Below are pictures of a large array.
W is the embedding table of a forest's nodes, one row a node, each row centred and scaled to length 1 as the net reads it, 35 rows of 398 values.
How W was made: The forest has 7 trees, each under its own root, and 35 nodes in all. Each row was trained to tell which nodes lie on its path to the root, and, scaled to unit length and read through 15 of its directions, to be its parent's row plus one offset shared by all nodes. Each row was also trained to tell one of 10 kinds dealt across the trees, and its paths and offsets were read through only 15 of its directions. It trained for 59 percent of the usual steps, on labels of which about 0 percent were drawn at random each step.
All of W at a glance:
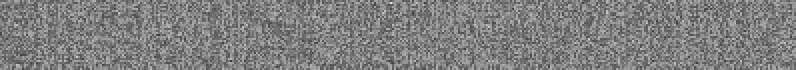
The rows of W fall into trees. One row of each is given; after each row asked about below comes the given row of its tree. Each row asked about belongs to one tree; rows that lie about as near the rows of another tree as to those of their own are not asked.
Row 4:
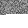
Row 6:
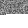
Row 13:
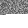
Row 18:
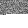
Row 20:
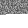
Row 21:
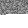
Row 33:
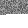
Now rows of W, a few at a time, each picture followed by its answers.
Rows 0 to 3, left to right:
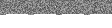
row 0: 20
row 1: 21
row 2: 4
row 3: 6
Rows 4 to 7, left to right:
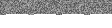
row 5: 21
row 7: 18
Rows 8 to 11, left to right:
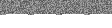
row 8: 33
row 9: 6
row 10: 6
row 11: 13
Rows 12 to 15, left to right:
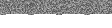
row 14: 33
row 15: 13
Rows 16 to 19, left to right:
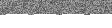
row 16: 21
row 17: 13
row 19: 4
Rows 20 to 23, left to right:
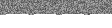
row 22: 4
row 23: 18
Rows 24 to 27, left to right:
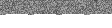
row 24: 13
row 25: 6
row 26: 4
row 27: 13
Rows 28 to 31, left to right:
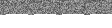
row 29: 20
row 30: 6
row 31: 4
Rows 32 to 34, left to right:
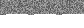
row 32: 33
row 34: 18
